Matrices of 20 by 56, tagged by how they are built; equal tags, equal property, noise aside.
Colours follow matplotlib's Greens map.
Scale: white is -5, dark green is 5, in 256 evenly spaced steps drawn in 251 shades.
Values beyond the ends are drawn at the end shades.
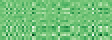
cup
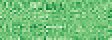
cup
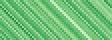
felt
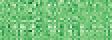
cup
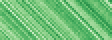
felt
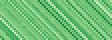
felt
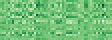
cup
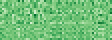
cup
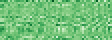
cup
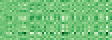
cup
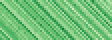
felt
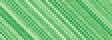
felt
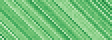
felt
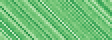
felt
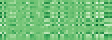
cup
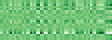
cup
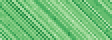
felt
